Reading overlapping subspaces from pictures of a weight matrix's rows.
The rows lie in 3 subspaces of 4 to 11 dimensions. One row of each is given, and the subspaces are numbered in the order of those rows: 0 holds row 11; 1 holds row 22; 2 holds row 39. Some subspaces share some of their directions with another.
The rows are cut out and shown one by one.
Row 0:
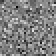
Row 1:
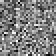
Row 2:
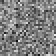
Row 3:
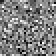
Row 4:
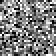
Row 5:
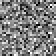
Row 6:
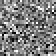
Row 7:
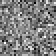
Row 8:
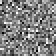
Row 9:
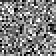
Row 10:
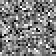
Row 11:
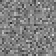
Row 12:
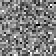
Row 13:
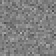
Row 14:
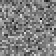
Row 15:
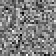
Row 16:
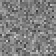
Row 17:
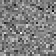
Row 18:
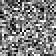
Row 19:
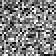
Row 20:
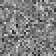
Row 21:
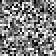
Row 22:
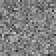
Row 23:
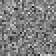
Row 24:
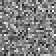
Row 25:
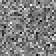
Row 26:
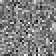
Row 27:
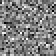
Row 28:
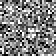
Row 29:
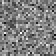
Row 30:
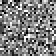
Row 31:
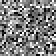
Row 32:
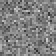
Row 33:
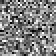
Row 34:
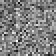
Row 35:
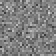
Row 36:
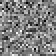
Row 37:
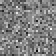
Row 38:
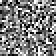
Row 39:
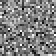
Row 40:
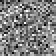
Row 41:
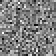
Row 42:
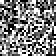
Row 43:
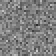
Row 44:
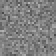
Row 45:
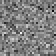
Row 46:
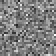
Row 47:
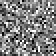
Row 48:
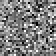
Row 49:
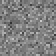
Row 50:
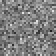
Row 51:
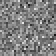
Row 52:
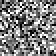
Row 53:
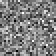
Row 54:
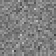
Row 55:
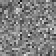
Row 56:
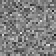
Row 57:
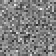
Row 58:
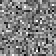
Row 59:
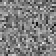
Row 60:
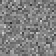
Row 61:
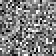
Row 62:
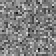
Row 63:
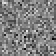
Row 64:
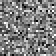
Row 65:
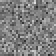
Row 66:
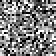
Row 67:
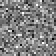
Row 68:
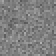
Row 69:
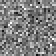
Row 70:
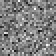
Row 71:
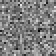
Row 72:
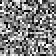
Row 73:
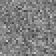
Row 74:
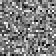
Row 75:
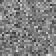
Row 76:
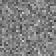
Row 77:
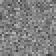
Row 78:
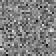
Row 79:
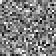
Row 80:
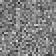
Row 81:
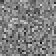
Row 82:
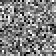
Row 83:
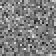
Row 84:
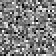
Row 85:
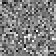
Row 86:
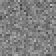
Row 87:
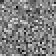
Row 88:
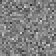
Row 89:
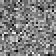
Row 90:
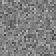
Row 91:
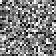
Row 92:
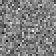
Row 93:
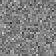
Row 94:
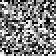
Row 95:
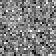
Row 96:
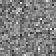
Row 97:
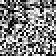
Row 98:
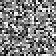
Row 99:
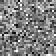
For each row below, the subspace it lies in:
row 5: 1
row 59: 2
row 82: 2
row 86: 1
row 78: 2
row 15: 2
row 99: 1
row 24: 0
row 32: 2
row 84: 0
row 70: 2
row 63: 1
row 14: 2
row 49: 0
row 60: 0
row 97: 0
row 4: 1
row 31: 0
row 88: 0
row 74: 0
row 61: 1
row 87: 0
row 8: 1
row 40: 2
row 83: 2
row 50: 2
